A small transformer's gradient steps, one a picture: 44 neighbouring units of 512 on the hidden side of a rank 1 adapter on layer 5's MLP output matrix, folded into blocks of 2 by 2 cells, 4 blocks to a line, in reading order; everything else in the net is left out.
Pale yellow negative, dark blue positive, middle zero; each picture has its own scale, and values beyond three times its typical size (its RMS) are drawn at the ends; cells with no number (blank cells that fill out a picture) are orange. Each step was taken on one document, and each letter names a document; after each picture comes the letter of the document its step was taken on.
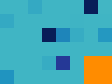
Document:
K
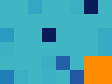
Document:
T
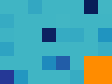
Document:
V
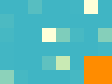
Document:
K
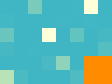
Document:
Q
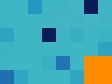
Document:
Q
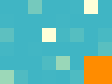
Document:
Q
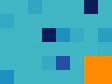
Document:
K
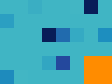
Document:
K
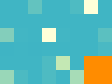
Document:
T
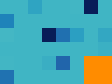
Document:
K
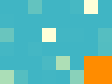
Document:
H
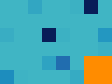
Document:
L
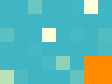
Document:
H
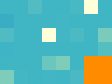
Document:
L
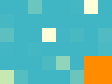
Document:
H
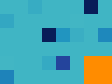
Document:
K
